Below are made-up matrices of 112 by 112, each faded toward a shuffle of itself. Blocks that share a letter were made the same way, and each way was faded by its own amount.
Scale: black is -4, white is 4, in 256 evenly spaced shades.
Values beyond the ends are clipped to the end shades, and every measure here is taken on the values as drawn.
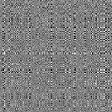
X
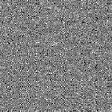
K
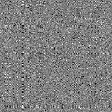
K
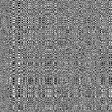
X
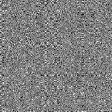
K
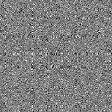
K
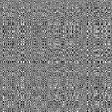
X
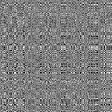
X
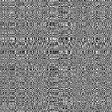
X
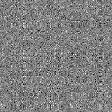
K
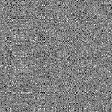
K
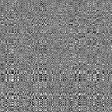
X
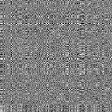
X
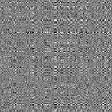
X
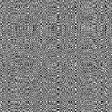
X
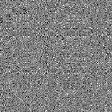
K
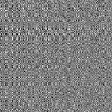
X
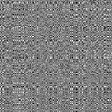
X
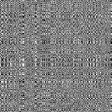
X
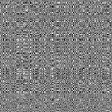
X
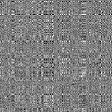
X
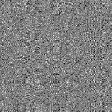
K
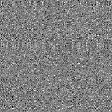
K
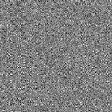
K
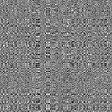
X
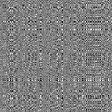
X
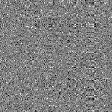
K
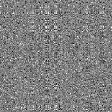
K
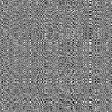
X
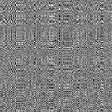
X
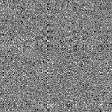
K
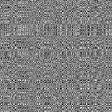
X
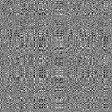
X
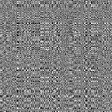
X
